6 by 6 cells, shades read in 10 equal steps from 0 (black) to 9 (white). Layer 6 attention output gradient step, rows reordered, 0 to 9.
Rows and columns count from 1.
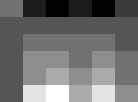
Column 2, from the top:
1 3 4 5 5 8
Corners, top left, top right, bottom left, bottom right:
4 2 3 5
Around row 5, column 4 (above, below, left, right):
4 6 6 6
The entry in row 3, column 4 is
4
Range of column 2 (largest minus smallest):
7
